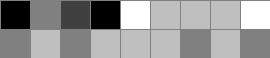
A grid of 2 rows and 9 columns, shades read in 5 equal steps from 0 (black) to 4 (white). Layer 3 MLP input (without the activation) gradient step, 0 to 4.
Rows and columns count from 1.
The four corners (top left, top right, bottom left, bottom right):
0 4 2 2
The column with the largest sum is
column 5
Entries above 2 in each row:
5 5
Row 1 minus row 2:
-2 -1 -1 -3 1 0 1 0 2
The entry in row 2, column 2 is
3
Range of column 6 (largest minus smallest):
0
